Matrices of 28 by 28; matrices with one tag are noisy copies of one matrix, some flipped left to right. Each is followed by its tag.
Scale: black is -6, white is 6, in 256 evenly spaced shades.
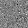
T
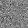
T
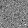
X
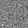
X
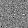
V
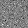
X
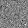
X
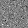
X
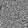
X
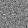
V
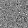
T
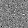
V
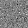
T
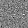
V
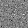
V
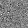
T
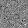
X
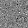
T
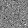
X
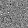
T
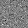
X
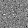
V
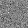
T
